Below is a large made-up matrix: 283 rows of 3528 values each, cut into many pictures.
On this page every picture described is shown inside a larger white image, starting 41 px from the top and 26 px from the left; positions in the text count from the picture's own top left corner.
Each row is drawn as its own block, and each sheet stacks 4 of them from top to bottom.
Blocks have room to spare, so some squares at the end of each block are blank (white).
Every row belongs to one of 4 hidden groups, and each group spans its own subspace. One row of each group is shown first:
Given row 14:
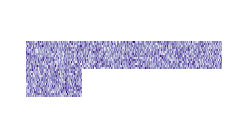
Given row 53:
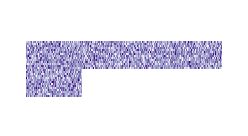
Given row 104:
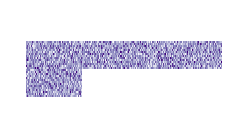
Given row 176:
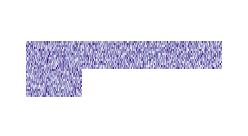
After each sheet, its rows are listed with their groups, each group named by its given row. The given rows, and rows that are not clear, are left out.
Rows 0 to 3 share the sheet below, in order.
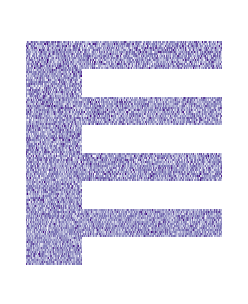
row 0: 176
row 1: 53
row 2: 176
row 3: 176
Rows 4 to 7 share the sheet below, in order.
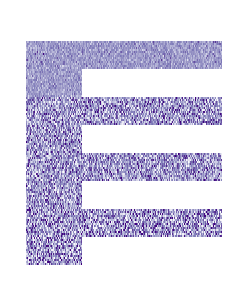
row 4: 104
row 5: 14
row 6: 104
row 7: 53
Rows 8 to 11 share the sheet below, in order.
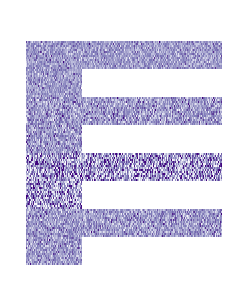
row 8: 53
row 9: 176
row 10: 14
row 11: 53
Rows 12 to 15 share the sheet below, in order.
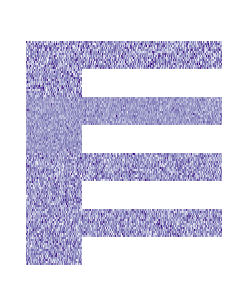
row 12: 176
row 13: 14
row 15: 104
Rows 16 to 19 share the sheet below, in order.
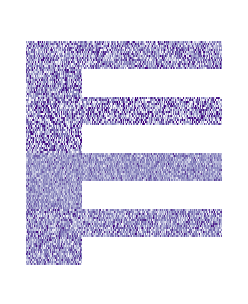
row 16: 14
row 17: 14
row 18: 104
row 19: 176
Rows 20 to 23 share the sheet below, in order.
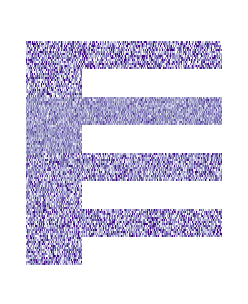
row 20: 53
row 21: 176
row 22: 53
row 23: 104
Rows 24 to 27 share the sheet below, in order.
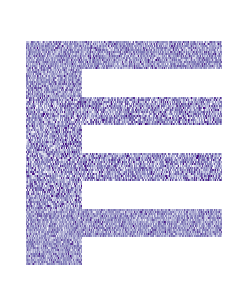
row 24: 53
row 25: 14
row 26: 53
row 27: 176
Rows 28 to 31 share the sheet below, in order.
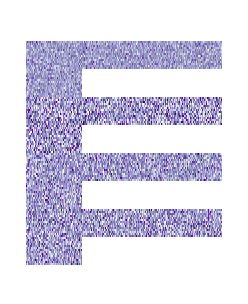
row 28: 53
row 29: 14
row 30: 104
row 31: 104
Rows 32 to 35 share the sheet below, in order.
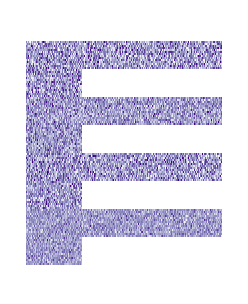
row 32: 53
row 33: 53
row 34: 176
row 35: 53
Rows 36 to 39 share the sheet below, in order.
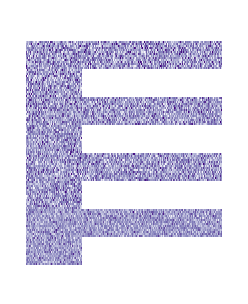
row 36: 176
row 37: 104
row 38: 14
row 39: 14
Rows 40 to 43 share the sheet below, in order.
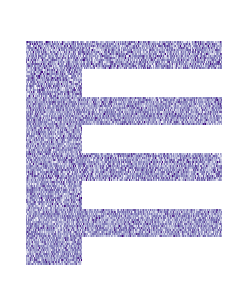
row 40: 53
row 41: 14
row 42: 53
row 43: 14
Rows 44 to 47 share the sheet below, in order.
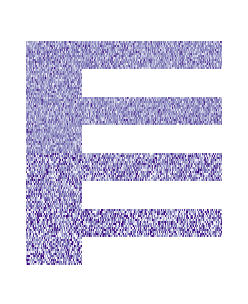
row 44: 176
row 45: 176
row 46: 176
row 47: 176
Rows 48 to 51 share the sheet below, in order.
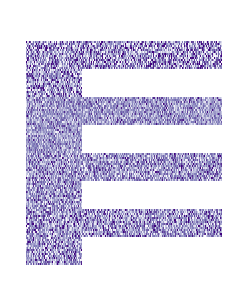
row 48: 176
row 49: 104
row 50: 53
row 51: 104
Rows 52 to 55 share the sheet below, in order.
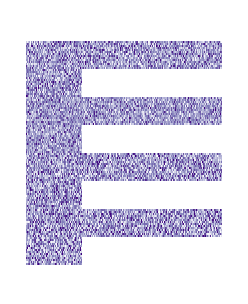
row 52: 53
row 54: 14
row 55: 14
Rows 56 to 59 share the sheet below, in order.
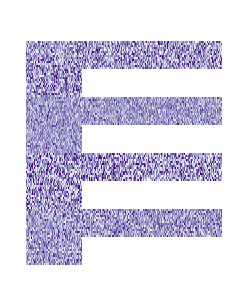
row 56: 14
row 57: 176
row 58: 176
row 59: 53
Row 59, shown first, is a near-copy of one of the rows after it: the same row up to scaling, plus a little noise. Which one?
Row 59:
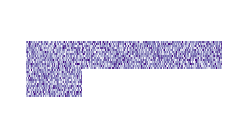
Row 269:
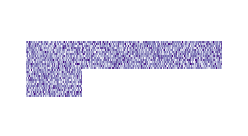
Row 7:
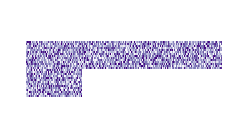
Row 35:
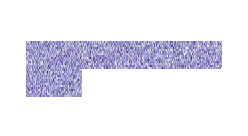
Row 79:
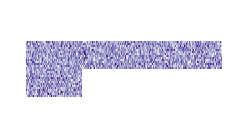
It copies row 269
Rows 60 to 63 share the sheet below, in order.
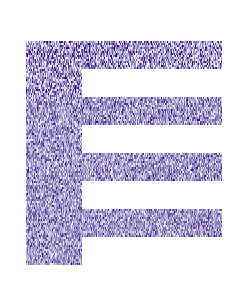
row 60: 176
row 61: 176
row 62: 176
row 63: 104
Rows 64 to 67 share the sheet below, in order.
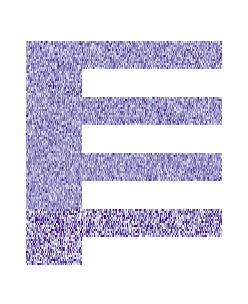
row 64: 53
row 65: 104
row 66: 104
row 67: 14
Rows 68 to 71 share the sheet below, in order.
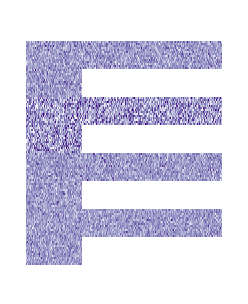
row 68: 53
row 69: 14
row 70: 14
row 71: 176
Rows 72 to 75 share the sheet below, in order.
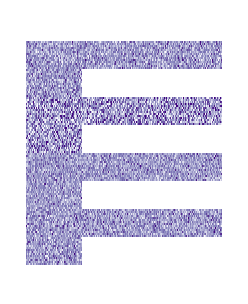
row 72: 14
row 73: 14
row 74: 14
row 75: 104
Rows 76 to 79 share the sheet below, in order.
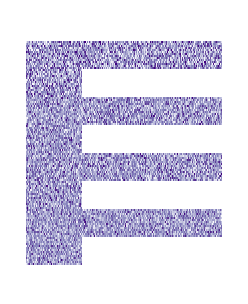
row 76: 53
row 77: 53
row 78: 104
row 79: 53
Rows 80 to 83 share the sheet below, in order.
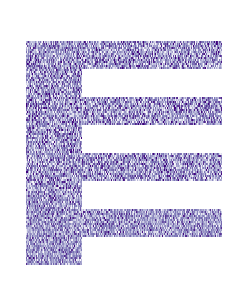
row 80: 14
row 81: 104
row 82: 104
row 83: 53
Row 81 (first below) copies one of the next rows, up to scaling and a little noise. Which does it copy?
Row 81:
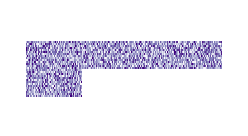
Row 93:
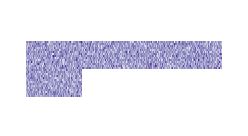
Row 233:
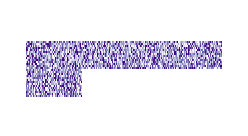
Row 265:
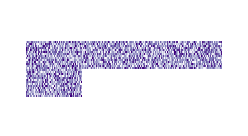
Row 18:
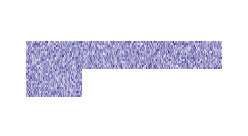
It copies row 265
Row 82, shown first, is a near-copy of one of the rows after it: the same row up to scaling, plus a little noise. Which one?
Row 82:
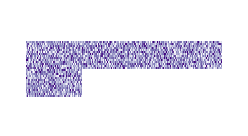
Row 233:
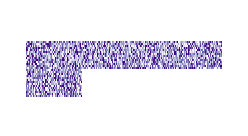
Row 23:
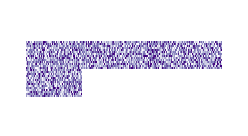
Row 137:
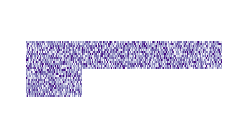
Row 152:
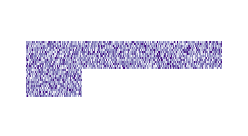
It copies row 137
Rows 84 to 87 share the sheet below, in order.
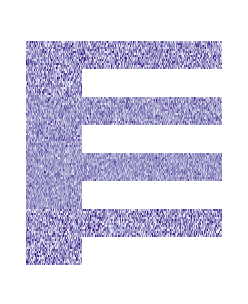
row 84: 53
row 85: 53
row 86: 14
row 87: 53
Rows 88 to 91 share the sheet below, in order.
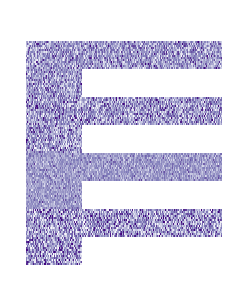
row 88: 104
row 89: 14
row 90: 14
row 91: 53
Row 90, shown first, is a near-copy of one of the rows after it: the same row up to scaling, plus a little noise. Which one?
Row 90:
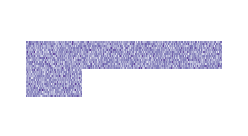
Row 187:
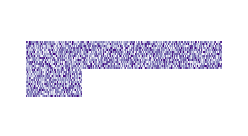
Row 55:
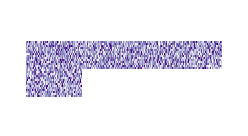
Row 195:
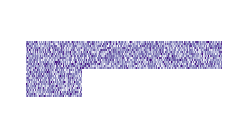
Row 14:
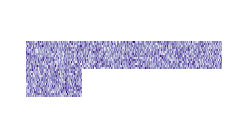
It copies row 187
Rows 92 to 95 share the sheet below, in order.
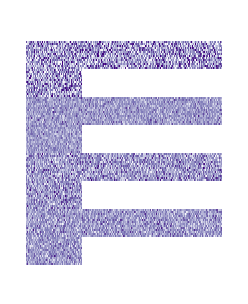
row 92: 14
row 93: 104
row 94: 14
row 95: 104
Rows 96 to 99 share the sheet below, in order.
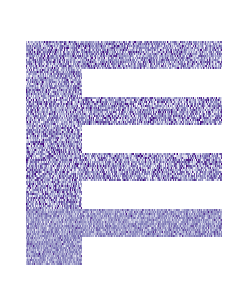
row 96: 176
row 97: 176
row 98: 104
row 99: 176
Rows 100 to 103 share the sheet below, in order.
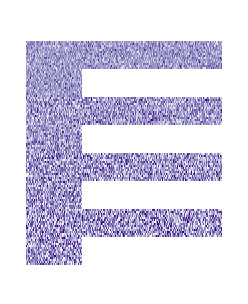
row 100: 14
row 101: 176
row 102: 53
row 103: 104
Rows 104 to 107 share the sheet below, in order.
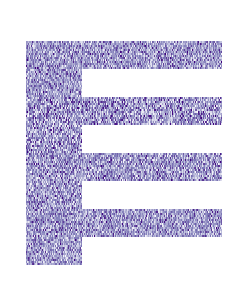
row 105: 176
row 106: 14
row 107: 14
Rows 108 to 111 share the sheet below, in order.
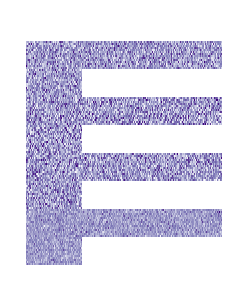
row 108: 176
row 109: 14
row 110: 104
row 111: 14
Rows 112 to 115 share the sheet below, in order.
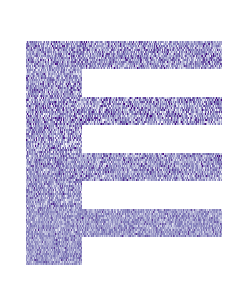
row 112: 53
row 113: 14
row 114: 14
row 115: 14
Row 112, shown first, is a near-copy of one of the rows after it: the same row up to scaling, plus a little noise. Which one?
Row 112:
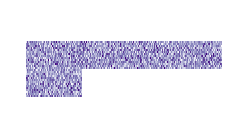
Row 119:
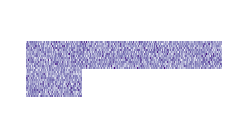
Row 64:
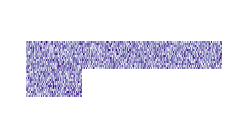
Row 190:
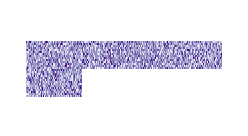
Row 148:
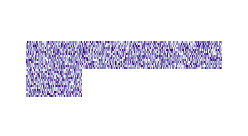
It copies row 119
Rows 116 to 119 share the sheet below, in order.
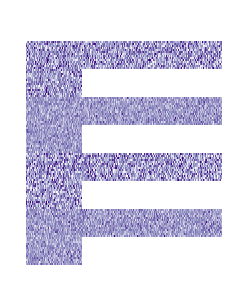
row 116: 176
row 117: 176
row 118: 176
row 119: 53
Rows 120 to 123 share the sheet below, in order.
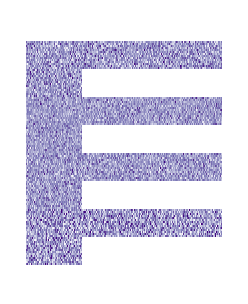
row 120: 14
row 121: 53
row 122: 14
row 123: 53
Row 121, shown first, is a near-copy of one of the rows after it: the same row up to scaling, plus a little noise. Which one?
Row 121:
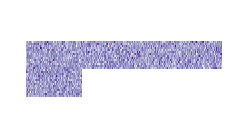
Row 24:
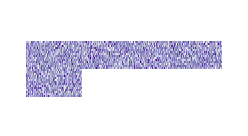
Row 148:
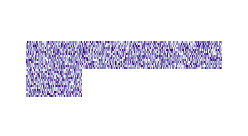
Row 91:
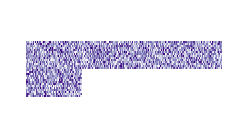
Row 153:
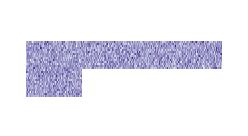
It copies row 153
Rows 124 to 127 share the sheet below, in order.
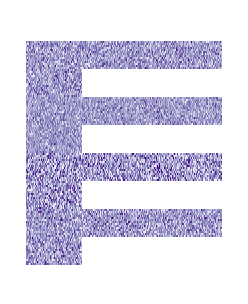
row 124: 14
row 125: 104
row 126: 104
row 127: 53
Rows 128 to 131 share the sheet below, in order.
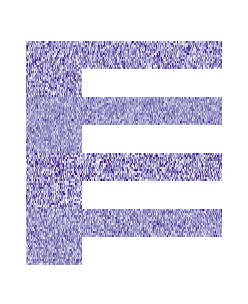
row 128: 104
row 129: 14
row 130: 14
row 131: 53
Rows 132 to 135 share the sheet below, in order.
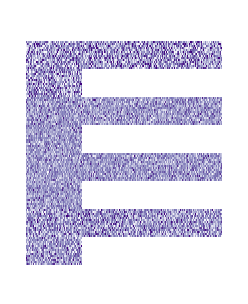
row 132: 104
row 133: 176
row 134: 176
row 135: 176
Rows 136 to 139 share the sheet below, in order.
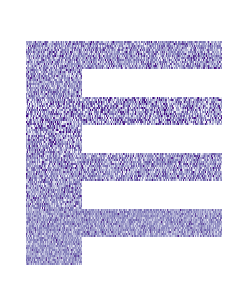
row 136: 104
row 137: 104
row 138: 53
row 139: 176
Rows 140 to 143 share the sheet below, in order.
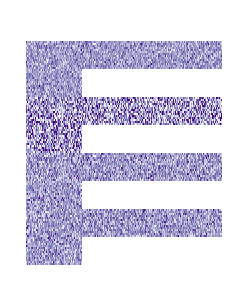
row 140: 176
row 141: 14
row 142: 176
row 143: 104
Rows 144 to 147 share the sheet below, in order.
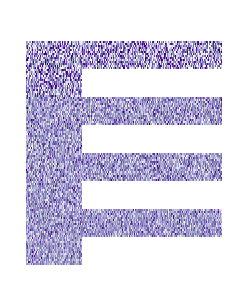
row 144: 104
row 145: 53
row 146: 104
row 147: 53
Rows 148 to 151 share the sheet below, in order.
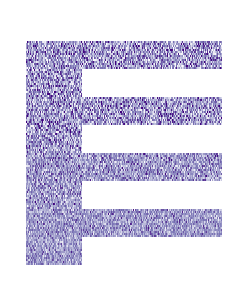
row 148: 53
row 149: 104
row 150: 14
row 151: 53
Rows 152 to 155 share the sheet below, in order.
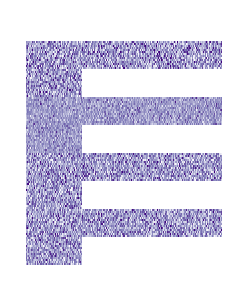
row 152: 104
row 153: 53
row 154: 53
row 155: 104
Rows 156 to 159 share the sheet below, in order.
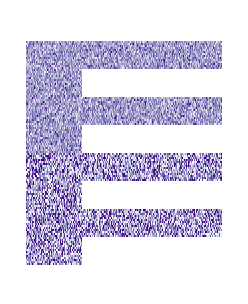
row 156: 14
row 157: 104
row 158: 104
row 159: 14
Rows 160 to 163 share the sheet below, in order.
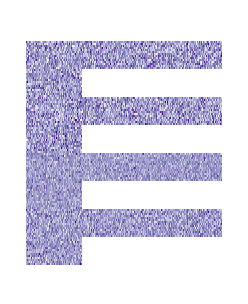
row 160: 176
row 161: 14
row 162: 176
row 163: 176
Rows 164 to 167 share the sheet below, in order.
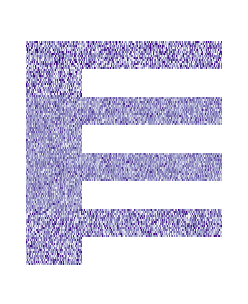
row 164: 14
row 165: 14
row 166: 14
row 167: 104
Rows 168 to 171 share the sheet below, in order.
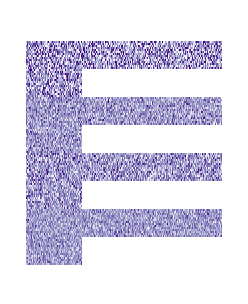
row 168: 53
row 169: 53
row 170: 176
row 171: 53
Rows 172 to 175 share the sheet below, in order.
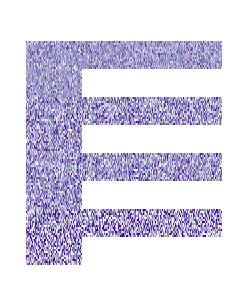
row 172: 176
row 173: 14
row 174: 14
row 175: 14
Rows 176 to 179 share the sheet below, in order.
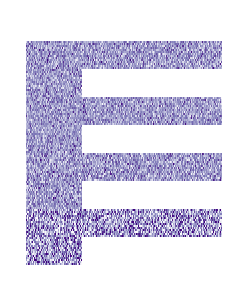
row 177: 53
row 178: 53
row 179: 14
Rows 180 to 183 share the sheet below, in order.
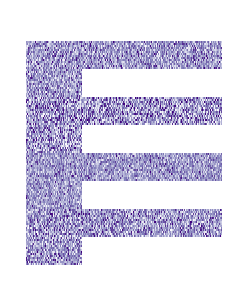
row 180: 104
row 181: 14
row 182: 14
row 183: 176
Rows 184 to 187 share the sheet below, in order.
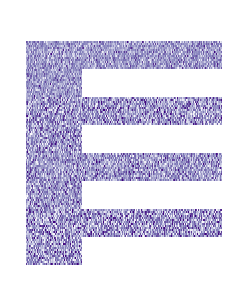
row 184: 176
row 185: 104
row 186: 14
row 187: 14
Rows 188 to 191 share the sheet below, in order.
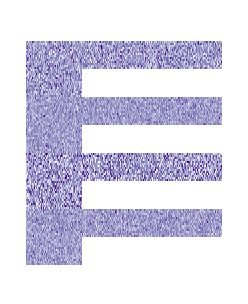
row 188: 104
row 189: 104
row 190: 53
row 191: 14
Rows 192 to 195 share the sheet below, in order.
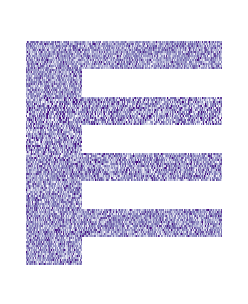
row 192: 176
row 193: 176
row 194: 53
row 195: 14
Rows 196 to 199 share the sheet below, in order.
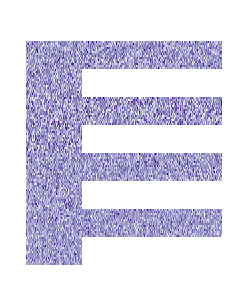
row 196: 14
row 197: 53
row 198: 53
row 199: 176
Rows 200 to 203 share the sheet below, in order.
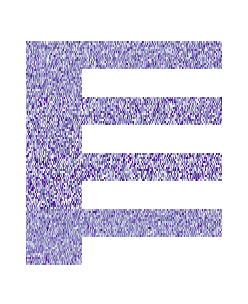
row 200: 176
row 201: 53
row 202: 14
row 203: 176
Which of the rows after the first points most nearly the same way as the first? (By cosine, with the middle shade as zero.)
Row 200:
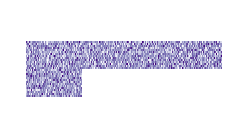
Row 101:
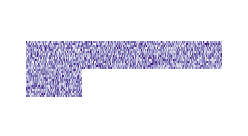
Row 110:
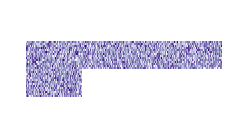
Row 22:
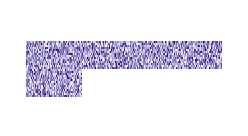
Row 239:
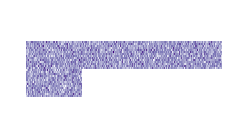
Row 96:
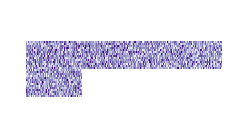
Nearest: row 101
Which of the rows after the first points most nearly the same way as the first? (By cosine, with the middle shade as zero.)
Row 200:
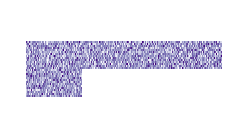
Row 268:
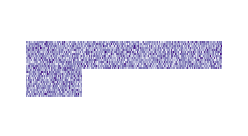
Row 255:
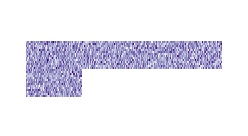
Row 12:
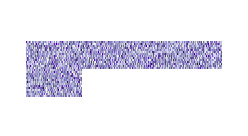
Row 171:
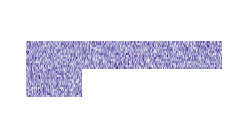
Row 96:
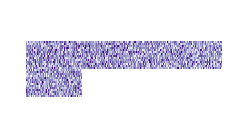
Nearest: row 12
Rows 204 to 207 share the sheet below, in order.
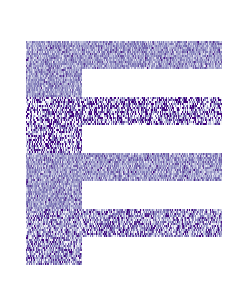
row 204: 104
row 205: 104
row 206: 53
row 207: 53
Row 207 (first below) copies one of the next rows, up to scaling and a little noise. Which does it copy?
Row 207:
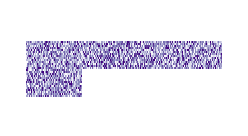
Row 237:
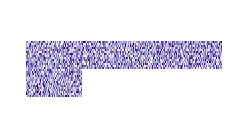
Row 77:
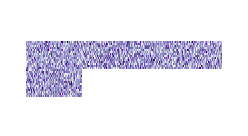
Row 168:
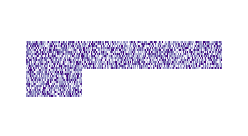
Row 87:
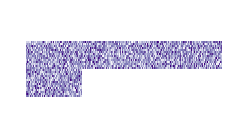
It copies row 77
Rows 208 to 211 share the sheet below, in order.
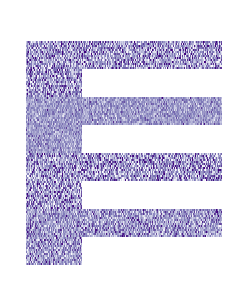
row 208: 53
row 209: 104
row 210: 14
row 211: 14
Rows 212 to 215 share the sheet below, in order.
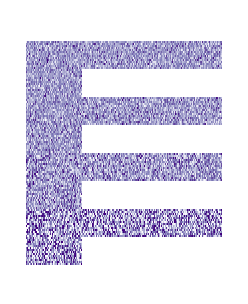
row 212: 176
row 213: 14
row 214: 104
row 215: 104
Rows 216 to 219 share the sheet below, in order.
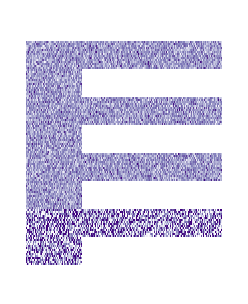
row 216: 104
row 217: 53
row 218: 104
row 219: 176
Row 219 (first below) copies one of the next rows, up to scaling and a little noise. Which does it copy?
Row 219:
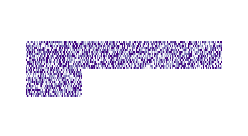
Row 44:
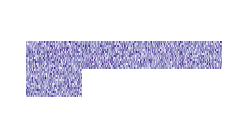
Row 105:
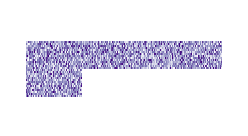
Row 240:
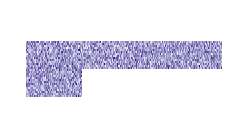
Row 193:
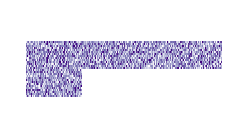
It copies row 193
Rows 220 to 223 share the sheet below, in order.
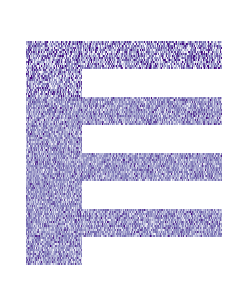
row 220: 104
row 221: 104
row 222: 14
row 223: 104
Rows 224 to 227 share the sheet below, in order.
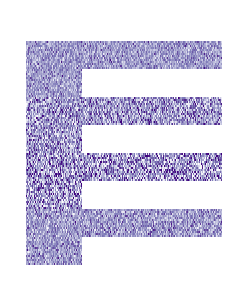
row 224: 104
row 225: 104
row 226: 14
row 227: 176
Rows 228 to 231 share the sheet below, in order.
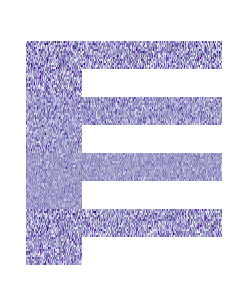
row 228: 176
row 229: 176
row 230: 53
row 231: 176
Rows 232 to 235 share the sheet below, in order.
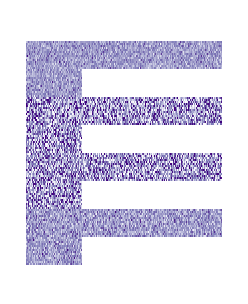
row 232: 176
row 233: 104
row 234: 53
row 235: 104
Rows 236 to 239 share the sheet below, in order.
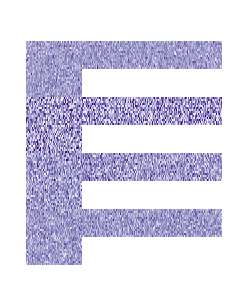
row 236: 104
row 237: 53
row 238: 176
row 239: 53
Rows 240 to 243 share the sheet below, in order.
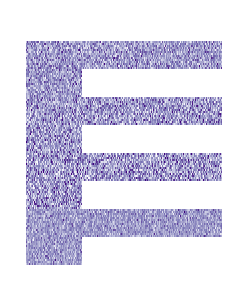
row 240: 176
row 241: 14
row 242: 14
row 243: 104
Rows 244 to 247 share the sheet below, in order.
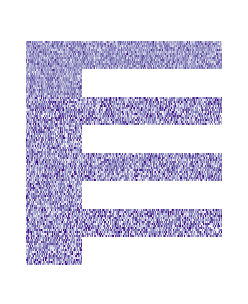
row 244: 53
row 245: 14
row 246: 14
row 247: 53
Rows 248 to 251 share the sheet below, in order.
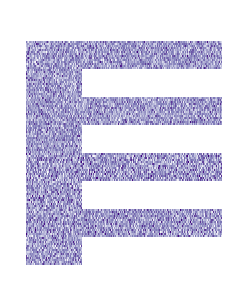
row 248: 104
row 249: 53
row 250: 176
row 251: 176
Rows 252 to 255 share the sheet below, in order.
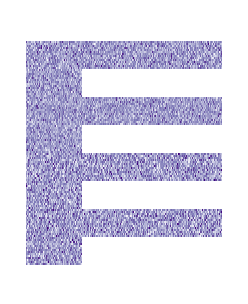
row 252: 176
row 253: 14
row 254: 104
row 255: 176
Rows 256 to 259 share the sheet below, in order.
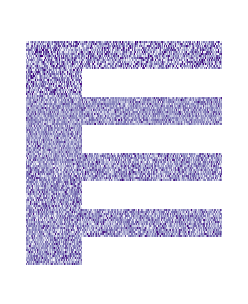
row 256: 14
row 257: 53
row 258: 14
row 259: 14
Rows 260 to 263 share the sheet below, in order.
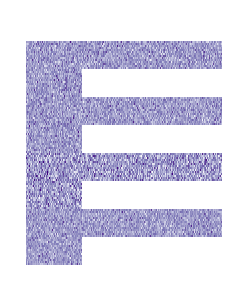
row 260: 14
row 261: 53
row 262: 176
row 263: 104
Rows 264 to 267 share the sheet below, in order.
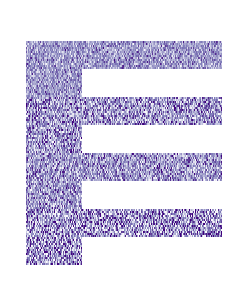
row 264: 14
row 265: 104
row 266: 104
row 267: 14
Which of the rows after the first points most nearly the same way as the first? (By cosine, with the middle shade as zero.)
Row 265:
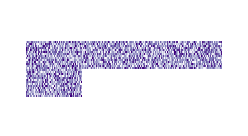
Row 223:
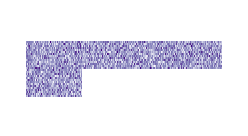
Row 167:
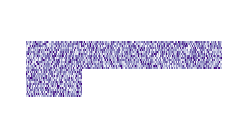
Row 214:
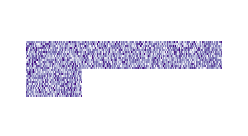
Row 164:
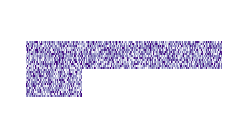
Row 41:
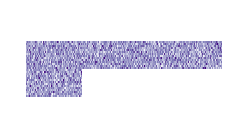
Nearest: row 214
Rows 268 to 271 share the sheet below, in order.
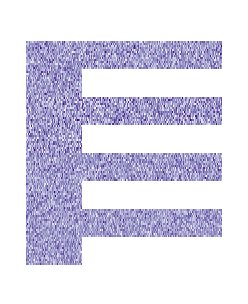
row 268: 53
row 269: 53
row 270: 14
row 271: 104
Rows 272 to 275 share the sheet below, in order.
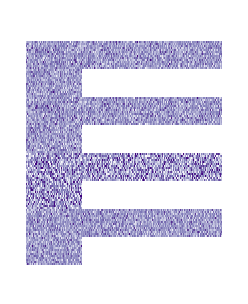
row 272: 14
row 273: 14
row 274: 14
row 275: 176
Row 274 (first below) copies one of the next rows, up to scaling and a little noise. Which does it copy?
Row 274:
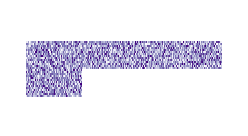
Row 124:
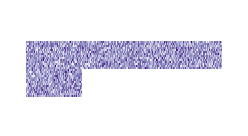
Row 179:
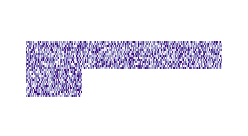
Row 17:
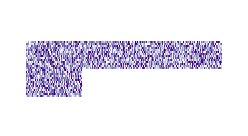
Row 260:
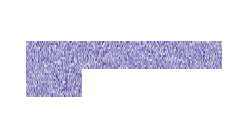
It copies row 17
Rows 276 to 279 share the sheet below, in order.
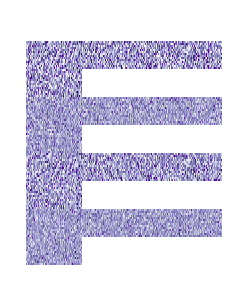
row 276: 104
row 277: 53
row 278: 104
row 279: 14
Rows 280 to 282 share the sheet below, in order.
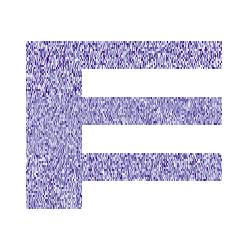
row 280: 176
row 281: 104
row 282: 104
